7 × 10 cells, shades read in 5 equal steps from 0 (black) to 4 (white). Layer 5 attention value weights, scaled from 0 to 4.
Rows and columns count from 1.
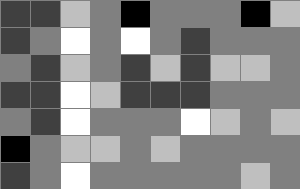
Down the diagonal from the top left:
1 2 3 3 2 3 2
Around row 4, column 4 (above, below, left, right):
2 2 4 1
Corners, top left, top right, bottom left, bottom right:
1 3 1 2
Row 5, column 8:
3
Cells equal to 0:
3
